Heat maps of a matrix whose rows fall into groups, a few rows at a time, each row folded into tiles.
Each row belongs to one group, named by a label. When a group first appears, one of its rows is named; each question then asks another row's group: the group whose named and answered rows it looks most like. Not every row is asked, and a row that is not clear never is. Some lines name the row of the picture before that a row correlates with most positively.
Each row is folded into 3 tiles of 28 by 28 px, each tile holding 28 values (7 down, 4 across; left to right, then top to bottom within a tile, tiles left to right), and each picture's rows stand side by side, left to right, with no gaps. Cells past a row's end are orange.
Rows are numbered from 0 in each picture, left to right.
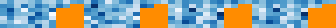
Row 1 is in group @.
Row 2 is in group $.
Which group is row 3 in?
$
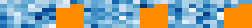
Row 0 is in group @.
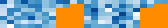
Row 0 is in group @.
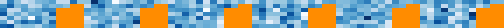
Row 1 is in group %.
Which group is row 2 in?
@
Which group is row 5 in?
$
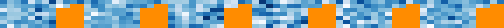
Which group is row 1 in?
%
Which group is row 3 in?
%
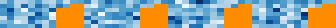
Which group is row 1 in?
@
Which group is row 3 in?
$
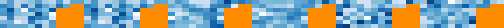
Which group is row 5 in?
%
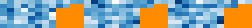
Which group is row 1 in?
%
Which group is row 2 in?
%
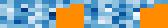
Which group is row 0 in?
$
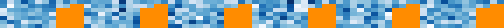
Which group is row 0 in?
@
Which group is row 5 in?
@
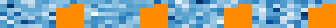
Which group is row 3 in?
$
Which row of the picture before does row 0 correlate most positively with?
2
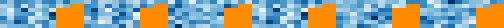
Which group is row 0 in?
$
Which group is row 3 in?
$
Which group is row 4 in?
@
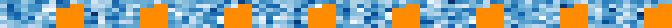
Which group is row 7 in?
$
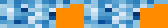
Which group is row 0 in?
$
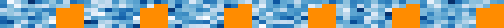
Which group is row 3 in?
@
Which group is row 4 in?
$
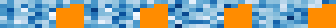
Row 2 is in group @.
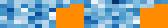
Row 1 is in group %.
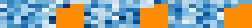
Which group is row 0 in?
%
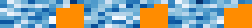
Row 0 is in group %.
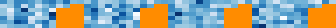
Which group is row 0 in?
$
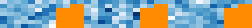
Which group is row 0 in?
@
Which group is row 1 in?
$
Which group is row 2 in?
%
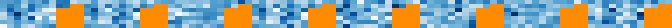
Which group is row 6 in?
%
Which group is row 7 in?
$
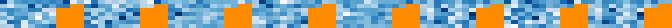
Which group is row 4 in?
%
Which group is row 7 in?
$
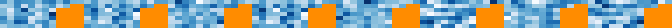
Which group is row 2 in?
%
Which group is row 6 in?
%
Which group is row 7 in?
%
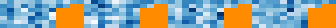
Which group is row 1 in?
%
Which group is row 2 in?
$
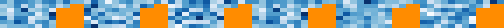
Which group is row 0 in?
$
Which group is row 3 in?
$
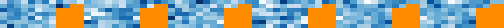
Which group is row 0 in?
@
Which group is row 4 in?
%
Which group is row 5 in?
%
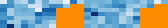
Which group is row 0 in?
@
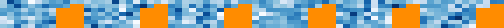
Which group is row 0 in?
%
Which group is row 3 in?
%
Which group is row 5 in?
@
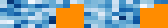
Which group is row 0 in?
%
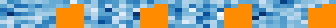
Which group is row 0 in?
%
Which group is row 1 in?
$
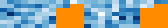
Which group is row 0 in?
%
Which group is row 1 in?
@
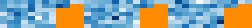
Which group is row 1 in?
@
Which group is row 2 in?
%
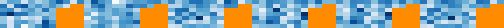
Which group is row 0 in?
%
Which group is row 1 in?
%
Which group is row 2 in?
@
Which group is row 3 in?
$
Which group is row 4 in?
$
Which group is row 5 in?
@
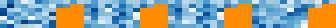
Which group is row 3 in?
@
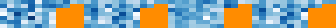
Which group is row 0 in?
@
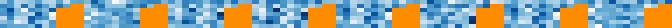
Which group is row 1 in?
%
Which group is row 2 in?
$
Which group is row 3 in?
$
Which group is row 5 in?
%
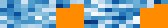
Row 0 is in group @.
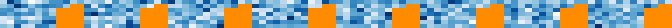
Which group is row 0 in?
%
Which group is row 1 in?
%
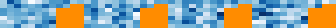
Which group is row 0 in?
%
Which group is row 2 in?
$
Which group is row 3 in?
%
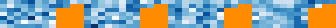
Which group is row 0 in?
@
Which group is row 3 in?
%
